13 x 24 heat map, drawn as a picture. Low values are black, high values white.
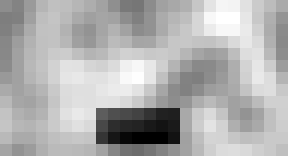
The values are skewed, with a long tail toward low values. On average the colour sits 70% of the way up the scale. The bottom middle is the roughest part. The ninth with the lowest average is the bottom middle. The top right is the ninth with the highest average. An odd patch, lower than its surroundings, sits in the bottom middle.
